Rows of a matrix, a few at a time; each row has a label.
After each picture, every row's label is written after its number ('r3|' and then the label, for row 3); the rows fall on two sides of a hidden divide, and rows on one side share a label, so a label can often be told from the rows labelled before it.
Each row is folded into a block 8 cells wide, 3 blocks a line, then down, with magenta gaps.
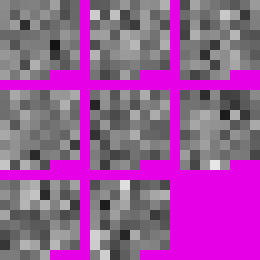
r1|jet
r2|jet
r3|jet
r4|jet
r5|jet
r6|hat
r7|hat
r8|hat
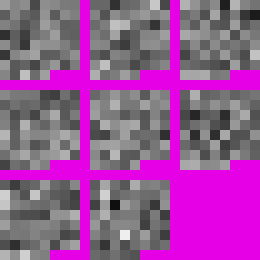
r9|jet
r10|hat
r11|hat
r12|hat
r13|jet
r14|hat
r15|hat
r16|jet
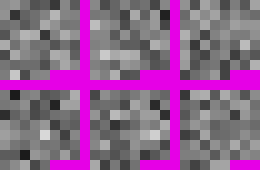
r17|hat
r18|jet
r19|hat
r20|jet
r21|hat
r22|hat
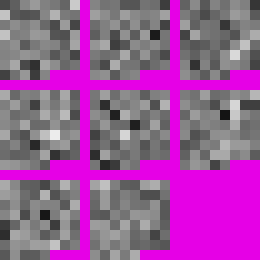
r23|jet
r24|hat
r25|hat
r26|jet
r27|jet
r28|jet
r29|jet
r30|jet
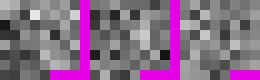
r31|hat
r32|hat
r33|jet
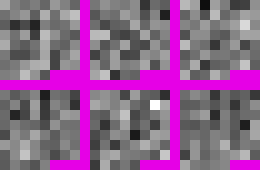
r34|jet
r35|hat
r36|hat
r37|hat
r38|hat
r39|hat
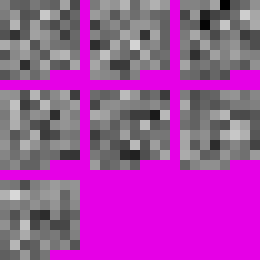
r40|jet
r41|jet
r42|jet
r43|jet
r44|hat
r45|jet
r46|jet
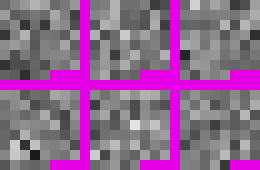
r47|hat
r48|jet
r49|jet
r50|jet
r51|jet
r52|jet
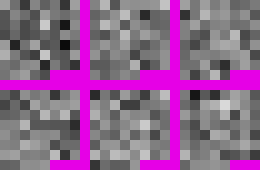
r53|jet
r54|jet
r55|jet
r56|jet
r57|jet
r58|jet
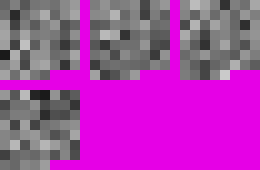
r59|jet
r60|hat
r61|jet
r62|hat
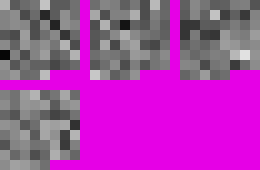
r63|hat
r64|jet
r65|hat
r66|jet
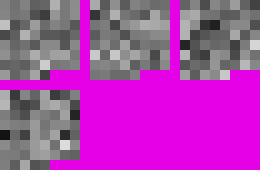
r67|jet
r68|jet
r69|hat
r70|jet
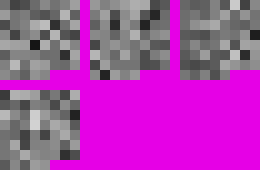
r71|jet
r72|jet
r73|jet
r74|jet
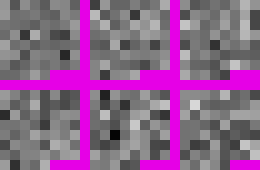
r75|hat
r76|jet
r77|jet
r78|hat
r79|jet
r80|hat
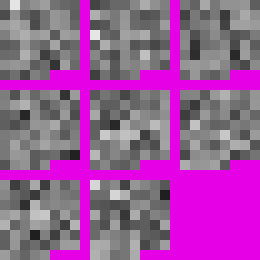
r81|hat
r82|jet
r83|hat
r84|jet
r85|jet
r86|jet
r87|jet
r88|hat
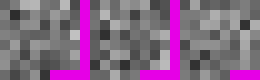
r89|hat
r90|hat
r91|hat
